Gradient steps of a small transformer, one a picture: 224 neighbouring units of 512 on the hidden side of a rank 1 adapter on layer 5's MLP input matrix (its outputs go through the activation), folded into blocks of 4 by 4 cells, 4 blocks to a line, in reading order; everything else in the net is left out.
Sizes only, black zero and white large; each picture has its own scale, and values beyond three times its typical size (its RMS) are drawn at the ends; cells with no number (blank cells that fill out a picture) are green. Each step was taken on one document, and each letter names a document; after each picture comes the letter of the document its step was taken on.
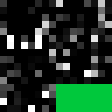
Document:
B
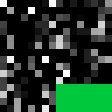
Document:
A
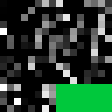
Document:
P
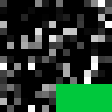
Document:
B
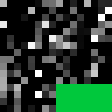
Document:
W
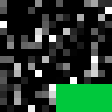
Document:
B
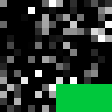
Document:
W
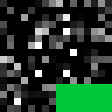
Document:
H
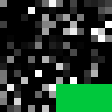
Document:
W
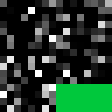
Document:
A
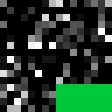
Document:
H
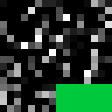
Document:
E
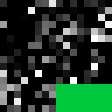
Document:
W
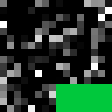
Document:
B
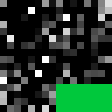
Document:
A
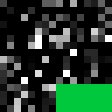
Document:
H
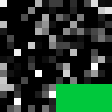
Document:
W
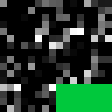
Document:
A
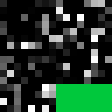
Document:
E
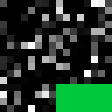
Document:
E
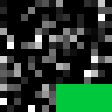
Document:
B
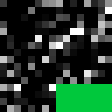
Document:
A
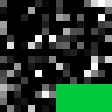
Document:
B
